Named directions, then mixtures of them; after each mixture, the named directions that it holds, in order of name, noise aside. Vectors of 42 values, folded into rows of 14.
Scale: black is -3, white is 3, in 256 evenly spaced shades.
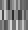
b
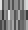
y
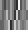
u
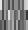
y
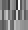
b, u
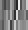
u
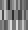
b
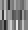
b, y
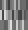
b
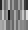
y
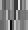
u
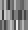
b, y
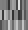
b, u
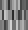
b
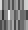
y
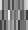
y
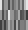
y
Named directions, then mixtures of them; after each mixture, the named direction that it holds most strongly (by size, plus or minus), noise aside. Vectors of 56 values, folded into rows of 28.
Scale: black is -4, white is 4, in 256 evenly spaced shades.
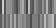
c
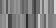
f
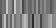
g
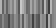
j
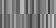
c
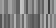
j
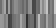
f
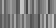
c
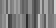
f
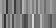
g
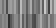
j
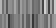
j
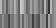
j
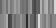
f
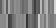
f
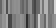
f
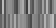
c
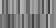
j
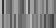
c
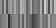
j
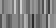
j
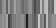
f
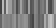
c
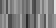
f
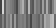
c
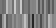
g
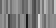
f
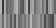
c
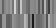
j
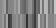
f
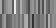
j
